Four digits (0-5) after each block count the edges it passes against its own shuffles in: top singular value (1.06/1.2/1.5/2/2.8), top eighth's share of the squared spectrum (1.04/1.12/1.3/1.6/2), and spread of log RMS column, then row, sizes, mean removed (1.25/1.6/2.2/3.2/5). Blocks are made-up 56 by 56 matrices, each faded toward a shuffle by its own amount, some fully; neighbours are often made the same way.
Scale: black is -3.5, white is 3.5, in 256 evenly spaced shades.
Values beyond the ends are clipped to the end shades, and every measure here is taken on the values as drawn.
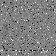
3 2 0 1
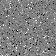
0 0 0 0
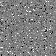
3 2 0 1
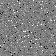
0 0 0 0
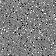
0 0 0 0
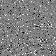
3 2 0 1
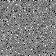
3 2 0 1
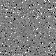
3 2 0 2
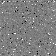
2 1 0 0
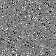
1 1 0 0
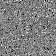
1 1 0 0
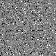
2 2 0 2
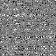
3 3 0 3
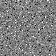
0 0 0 0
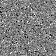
0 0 0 0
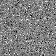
0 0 0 0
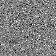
1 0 0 1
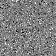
0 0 0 0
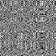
4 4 2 3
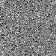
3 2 1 0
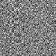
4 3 2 1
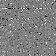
3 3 0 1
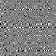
4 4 1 3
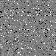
3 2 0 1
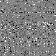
3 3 1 2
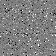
2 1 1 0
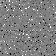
2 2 0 1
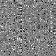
3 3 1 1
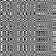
5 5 4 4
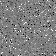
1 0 0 0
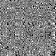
4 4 2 2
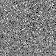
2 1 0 0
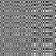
5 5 4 4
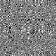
4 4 2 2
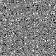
3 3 1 1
